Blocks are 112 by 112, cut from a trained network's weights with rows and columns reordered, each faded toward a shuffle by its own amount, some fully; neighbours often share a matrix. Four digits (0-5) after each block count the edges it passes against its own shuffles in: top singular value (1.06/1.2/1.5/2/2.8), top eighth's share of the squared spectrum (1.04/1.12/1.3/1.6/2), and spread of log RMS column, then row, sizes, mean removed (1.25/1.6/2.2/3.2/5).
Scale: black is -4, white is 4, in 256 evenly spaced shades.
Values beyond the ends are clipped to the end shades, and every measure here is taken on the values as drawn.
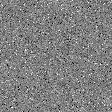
0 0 0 0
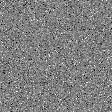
0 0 0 0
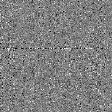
3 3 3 1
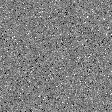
0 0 0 0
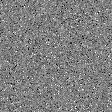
0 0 0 0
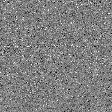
2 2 0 1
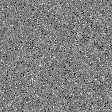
1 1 0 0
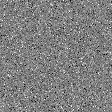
2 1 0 0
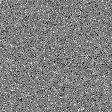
0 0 0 0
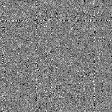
3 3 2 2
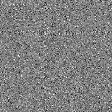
3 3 1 2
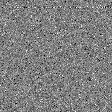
2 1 0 1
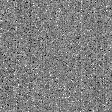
2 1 0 0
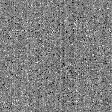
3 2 0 1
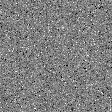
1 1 0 0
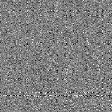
4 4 3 3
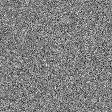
1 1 0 0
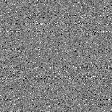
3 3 0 3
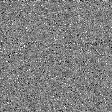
2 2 0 2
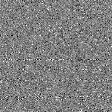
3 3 1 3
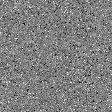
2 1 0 0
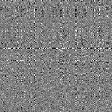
4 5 3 3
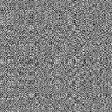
4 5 3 3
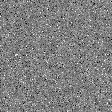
2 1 0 0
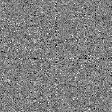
3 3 3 1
